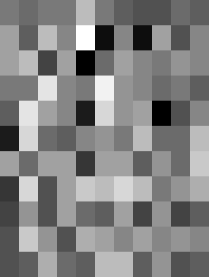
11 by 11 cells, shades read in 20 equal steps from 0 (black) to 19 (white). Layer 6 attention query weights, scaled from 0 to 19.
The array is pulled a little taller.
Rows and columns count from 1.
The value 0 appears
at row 3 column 5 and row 5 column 9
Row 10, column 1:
6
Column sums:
84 128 113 108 101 122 124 98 95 89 110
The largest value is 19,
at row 2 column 5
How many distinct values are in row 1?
5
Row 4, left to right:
9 9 17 10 9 18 11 10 8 9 7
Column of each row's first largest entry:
5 5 2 6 2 2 11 2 4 2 6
